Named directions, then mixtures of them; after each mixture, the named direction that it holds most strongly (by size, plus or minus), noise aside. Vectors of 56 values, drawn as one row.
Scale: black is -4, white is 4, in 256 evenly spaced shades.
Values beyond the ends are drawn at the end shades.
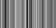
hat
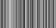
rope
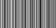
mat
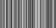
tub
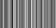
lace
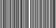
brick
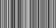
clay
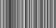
rope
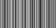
mat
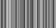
rope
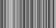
rope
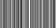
brick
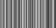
tub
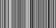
clay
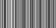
mat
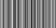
lace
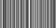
brick
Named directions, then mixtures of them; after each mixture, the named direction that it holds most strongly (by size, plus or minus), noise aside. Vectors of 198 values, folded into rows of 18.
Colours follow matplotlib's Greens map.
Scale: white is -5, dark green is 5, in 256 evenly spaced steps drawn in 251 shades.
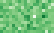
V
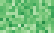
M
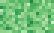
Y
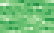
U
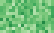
M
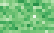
U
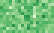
V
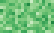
Y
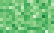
V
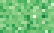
V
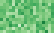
M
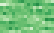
U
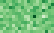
V
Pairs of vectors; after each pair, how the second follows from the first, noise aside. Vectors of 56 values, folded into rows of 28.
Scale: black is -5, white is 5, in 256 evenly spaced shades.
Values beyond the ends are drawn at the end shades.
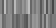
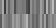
negated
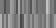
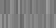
shrunk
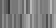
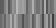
shuffled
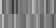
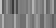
copied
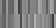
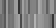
copied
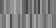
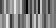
scaled up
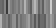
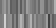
reversed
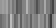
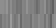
shrunk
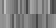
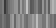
negated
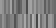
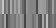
shuffled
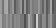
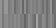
shrunk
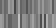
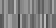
negated
